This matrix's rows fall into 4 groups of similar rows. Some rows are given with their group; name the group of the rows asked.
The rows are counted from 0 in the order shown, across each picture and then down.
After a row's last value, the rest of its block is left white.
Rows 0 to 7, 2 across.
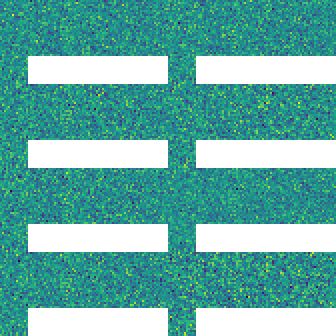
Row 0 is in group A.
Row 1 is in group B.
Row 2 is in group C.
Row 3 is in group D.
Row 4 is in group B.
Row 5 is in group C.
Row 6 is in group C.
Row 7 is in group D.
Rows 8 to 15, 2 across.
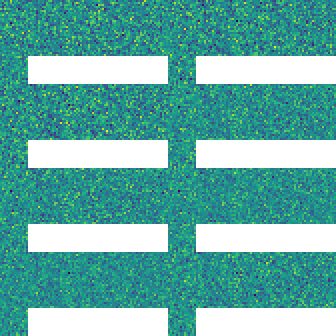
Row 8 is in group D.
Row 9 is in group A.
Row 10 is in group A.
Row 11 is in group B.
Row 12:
B
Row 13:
B
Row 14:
A
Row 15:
C
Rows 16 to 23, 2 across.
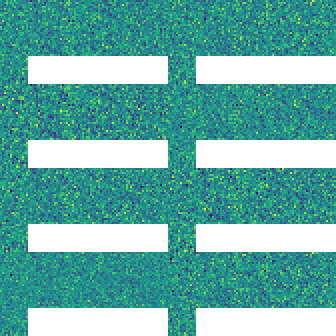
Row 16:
A
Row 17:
D
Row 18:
A
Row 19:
C
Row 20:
B
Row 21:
A
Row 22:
B
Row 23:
D
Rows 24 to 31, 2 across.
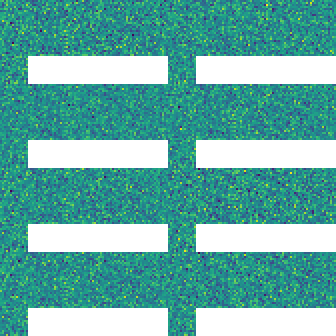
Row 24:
B
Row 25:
D
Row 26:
A
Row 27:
B
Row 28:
B
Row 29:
A
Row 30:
B
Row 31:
A
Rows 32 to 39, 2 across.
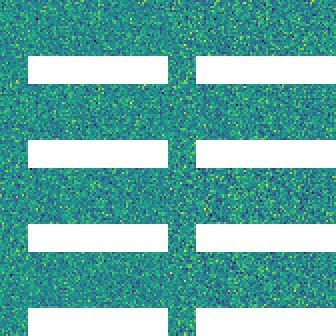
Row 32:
D
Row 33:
D
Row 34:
D
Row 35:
A
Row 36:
A
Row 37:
A
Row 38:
B
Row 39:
A
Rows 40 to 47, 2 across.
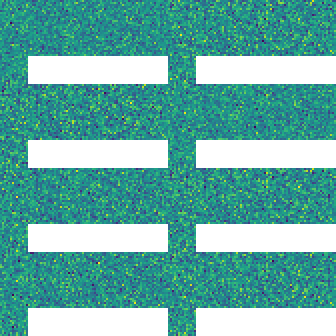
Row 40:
B
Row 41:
D
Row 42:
D
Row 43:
C
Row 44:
A
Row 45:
D
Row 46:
C
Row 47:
D
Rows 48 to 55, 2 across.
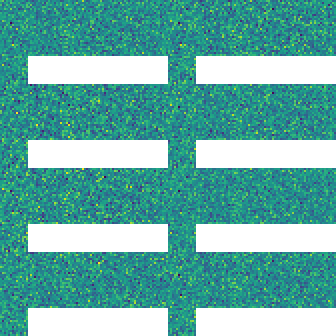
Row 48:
B
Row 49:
B
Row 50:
A
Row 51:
B
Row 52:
B
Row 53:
B
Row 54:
C
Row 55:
B
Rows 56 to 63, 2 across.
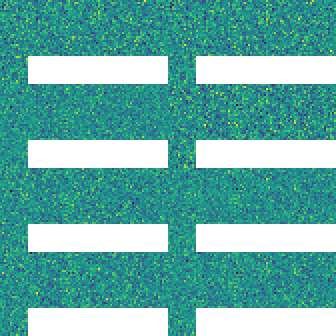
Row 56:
D
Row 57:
D
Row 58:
B
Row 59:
A
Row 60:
B
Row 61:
C
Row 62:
A
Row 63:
C
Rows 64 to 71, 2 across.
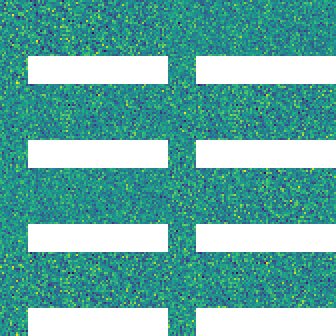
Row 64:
A
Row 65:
B
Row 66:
C
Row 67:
C
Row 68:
C
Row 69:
D
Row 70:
A
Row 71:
C
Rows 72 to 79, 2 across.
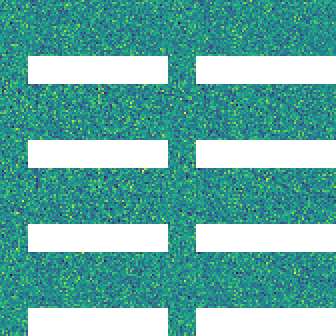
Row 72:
B
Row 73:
B
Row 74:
D
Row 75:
A
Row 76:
D
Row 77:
C
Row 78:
B
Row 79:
C
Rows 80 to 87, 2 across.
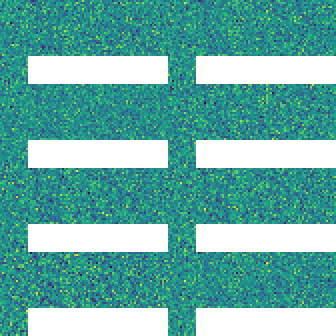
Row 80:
B
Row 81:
C
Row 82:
B
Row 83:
D
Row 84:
A
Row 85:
A
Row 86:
A
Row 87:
C
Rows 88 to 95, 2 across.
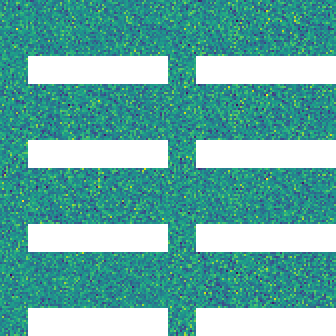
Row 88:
C
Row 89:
C
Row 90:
A
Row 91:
C
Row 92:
D
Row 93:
C
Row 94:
B
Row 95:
A
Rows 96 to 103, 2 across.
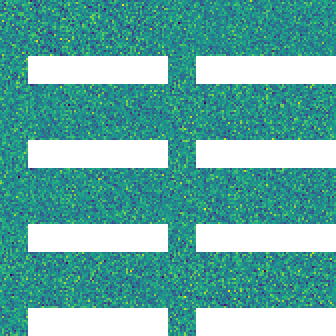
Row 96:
A
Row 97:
B
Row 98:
C
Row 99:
D
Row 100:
C
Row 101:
A
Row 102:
B
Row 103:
D
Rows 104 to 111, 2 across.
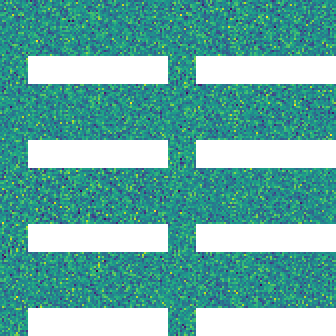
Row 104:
A
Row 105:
A
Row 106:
D
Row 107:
C
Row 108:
A
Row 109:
B
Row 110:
D
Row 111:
A
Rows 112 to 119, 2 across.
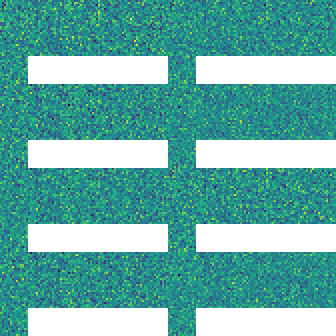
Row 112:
D
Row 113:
D
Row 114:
A
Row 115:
B
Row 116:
A
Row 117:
D
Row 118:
A
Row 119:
B
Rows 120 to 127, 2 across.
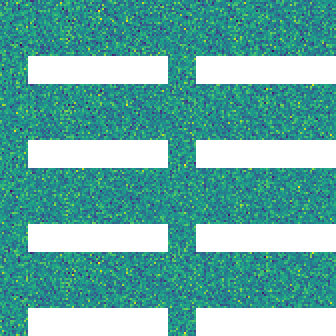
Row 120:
C
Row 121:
A
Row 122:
C
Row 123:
D
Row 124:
B
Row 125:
D
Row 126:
C
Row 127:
D
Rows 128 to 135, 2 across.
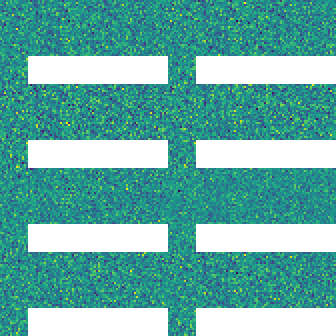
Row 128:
A
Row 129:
A
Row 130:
A
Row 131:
D
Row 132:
C
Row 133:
B
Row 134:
D
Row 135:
A
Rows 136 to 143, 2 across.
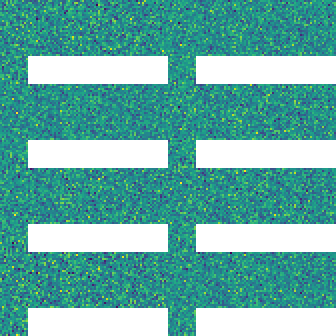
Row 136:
D
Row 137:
B
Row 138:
A
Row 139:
B
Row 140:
C
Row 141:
A
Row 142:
A
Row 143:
A
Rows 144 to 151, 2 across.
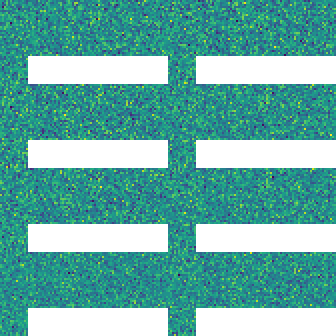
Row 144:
D
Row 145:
A
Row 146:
B
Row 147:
D
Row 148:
C
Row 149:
D
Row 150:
C
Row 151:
B
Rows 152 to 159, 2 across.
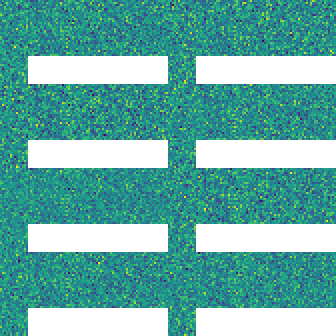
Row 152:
C
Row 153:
D
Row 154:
A
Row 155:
B
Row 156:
C
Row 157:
A
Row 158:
C
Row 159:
A
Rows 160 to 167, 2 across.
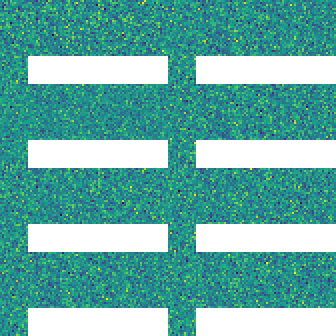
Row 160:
D
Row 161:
A
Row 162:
B
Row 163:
A
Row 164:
D
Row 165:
B
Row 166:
A
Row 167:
C
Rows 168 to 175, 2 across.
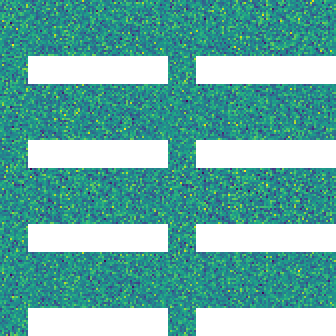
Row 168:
B
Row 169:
D
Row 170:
B
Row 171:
A
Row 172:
A
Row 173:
A
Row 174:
B
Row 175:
D
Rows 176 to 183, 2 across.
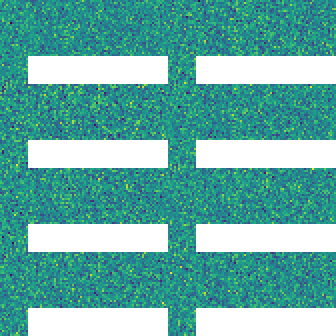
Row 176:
B
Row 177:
A
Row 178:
D
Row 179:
B
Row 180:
C
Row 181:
D
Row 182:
D
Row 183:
A
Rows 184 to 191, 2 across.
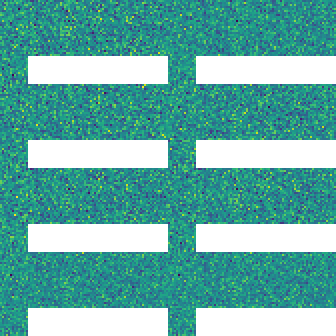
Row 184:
C
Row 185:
A
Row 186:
D
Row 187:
B
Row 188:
C
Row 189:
C
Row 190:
B
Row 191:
B
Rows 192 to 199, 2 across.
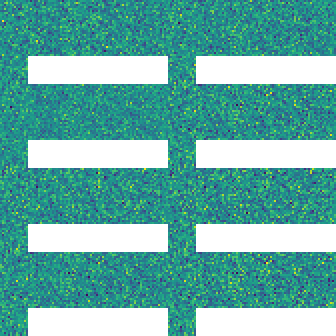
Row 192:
A
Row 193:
B
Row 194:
B
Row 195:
C
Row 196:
D
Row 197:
D
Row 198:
C
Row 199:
C
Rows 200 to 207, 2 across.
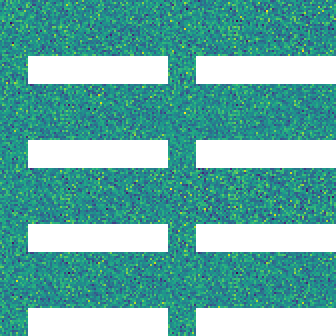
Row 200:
B
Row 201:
C
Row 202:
C
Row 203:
C
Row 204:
C
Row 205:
A
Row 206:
C
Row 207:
C
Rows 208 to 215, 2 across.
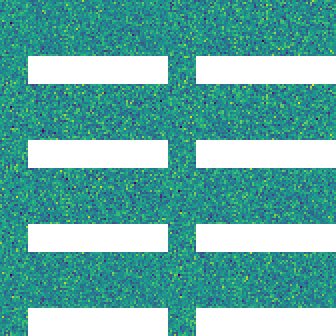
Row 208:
B
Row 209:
D
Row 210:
B
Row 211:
D
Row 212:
C
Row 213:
B
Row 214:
B
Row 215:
B
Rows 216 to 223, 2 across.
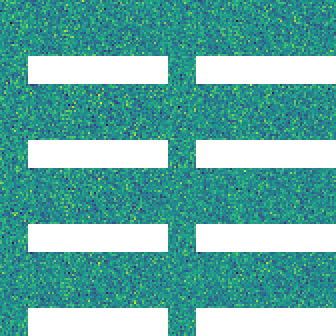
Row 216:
B
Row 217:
C
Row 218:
C
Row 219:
B
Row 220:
C
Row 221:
A
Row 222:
C
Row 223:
C
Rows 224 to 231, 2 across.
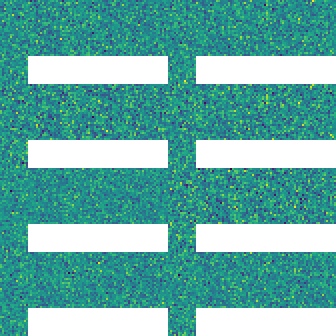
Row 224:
A
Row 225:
D
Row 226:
A
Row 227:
D
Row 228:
B
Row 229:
A
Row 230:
C
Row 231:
B
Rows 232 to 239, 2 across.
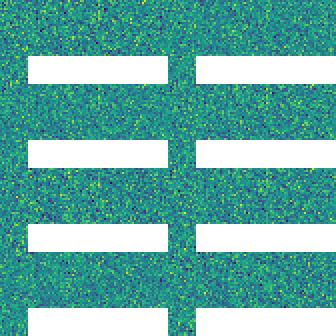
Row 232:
D
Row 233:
B
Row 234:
D
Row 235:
D
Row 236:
A
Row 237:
D
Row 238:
C
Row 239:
A
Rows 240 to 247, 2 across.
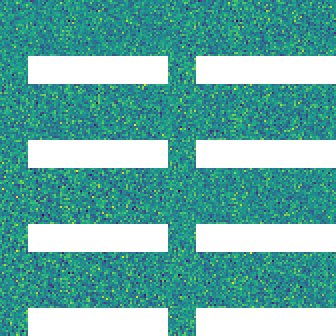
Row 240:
C
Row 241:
C
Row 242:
D
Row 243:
B
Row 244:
A
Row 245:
B
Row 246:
A
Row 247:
B
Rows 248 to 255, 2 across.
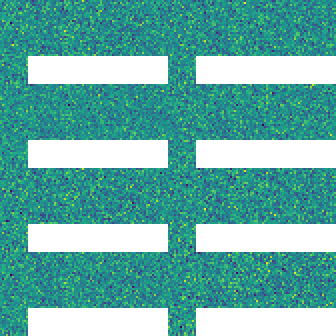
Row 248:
B
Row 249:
A
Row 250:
C
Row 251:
D
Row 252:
B
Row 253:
A
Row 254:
B
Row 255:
C
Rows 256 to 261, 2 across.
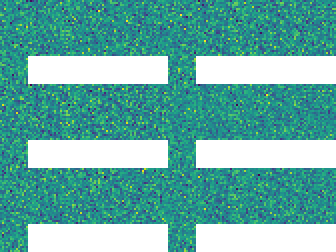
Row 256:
C
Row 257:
A
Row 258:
A
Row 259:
C
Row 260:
D
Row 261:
A
